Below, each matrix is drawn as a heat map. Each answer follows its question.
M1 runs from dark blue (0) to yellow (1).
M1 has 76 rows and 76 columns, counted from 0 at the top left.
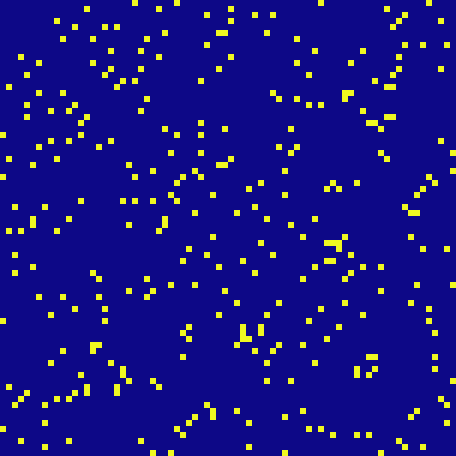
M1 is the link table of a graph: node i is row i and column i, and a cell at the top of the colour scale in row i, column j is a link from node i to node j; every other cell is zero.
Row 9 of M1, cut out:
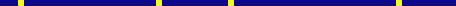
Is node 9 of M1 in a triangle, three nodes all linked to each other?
yes
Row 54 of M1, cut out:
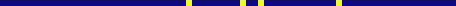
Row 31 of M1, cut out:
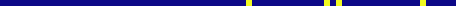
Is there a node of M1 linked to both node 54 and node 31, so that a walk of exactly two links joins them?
yes
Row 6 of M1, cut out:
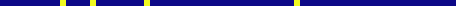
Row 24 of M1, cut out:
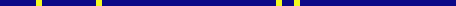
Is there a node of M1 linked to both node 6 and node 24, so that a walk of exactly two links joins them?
yes
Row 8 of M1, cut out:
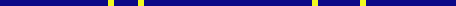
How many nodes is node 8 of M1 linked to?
4
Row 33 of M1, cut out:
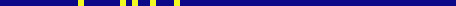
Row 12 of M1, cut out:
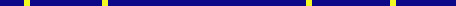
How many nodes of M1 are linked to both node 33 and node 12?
0
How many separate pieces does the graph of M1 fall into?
1
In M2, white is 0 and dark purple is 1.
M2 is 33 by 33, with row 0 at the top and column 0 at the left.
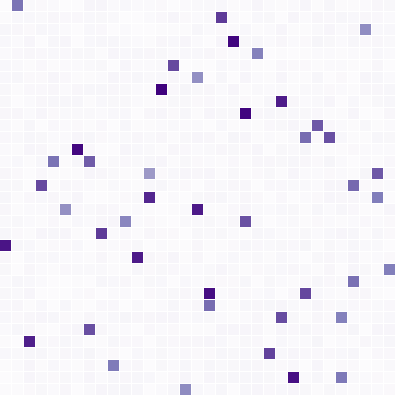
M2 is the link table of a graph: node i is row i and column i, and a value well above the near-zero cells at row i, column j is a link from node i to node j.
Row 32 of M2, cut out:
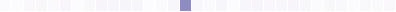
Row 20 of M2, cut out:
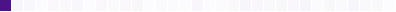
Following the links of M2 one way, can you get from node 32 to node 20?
no
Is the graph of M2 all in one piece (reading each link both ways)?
yes
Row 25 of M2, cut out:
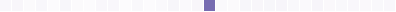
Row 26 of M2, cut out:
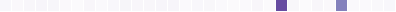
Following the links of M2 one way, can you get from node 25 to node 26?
yes
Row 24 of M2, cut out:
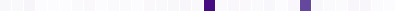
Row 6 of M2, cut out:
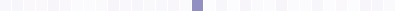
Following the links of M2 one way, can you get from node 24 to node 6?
yes
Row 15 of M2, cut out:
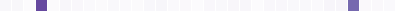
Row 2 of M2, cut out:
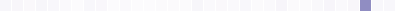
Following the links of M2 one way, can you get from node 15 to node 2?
no
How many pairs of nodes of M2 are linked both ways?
1
